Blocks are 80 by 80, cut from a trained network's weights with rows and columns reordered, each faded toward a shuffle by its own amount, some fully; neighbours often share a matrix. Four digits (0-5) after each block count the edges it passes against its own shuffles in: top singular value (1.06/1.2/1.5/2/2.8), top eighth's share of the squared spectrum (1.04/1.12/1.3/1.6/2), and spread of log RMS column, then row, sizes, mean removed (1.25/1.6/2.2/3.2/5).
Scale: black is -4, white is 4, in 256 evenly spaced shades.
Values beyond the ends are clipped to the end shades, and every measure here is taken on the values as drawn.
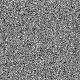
0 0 0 0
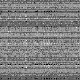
5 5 2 3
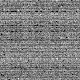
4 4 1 2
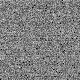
1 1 0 0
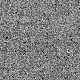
1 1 0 0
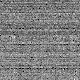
4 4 1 2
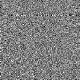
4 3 1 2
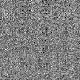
3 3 0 2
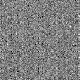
3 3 1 2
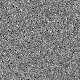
0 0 0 0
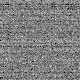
3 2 0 1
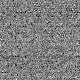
2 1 0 0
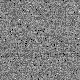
1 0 0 0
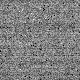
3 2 0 0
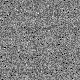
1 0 0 0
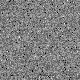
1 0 0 0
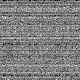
5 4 2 3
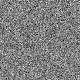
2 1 0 0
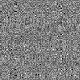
4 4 2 2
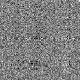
3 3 1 2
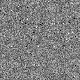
2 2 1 1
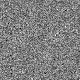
2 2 0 1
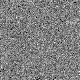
2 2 0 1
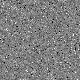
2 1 0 0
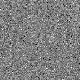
3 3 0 1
